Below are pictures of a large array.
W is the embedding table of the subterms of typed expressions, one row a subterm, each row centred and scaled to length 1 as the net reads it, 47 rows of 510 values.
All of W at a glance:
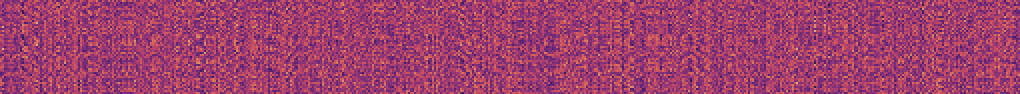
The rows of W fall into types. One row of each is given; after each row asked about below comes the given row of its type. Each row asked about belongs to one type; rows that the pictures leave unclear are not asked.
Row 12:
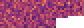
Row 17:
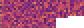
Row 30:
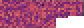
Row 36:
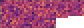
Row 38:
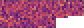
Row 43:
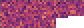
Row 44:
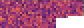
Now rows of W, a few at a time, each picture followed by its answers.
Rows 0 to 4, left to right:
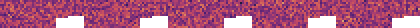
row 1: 30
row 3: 36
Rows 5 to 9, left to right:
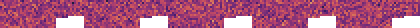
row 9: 30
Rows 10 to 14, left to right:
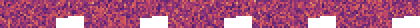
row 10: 38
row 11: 44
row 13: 38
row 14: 43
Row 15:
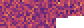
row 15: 12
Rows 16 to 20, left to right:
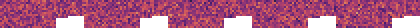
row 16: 43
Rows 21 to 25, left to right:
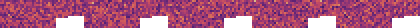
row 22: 44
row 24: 44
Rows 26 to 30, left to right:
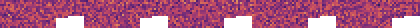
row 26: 38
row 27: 12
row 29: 17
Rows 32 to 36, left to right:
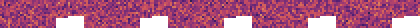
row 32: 38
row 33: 17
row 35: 38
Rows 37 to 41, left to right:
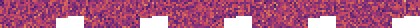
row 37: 44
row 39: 30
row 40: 30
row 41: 17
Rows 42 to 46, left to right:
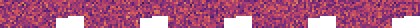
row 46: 30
